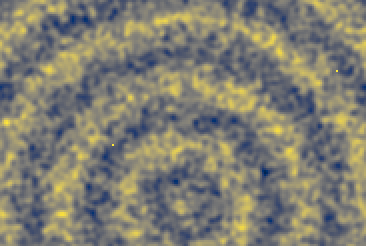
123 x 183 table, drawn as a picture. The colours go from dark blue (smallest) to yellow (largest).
Odd rows or columns: none. Rings: centred on the bottom middle. Seam: none. Slope: none. Histogram: bell-shaped. Lone odd cells: 2, each higher than its neighbours.
